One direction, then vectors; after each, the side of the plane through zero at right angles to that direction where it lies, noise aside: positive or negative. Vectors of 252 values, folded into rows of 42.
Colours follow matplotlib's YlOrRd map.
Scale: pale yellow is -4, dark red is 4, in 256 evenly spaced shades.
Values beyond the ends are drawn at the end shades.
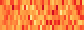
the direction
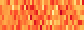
negative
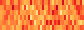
positive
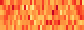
positive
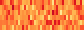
positive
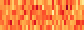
negative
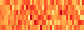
negative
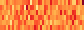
negative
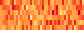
positive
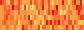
positive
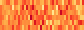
negative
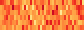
positive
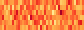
negative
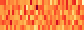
positive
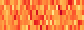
negative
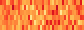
positive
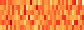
positive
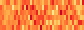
negative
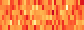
positive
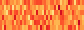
negative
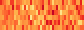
positive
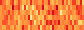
positive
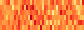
negative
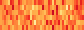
positive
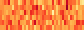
negative
